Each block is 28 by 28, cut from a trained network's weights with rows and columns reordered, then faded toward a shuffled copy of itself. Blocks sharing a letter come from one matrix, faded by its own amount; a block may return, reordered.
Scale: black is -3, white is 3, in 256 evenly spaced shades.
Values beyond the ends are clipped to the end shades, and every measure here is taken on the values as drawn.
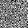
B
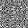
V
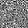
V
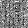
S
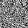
V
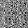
B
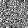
V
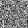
V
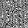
B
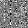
B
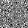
B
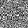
V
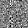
B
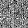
S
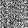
S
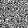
V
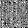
S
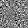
B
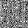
S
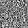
V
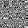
V
